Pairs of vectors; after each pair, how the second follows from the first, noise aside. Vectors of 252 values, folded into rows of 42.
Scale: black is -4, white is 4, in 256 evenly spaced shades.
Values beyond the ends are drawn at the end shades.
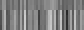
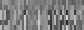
sign-scrambled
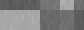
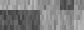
negated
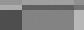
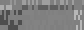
partly zeroed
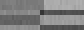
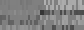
partly zeroed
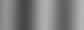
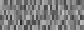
shuffled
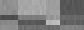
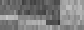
negated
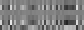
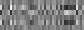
wrapped around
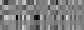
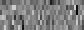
shuffled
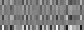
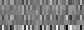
copied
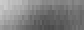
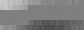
partly zeroed
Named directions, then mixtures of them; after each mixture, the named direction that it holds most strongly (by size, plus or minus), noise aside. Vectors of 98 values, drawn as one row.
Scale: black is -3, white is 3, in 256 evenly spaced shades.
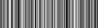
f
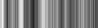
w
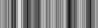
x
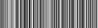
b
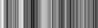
w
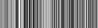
b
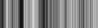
w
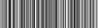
f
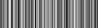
f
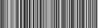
b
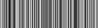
b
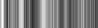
w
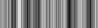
x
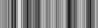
x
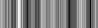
x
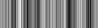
x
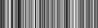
f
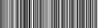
b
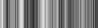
w
